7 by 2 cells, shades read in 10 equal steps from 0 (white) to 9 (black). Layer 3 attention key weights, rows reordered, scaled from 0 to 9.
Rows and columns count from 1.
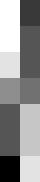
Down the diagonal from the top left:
0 6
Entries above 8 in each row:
0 0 0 0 0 0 1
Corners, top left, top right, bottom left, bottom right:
0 7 9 1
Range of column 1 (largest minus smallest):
9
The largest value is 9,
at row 7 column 1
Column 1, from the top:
0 0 1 4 6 6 9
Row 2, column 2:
6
